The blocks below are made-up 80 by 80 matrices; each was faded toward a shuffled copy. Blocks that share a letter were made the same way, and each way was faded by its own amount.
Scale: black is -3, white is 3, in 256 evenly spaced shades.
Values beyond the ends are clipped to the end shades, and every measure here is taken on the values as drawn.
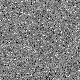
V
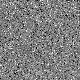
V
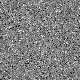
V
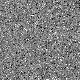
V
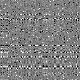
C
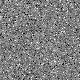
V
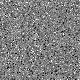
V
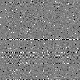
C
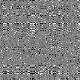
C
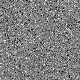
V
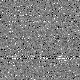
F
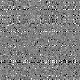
C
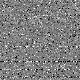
F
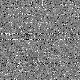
F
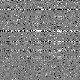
C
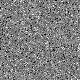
V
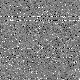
F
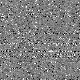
F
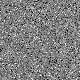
V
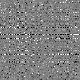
C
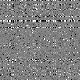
C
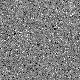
V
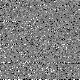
F
